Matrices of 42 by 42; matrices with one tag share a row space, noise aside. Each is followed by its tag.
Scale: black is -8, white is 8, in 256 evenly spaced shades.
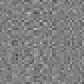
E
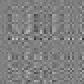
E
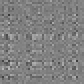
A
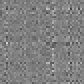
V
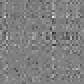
V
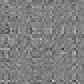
A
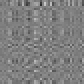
E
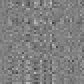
E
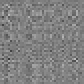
A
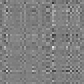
V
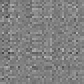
A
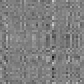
V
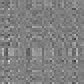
A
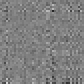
V
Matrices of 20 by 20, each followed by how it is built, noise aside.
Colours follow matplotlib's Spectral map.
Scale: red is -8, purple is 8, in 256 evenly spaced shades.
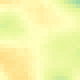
smooth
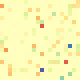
sparse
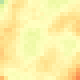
smooth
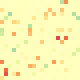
sparse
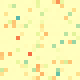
sparse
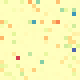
sparse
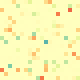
sparse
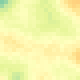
smooth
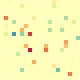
sparse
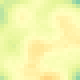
smooth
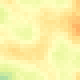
smooth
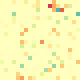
sparse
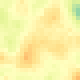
smooth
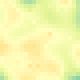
smooth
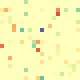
sparse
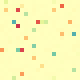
sparse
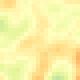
smooth
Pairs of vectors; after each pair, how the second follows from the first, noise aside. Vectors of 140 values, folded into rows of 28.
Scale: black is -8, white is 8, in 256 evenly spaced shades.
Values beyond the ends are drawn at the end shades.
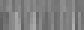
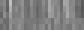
reversed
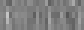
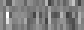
scaled up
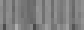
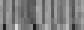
scaled up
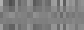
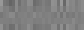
shrunk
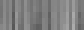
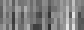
scaled up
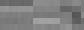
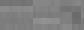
shrunk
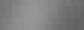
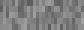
shuffled
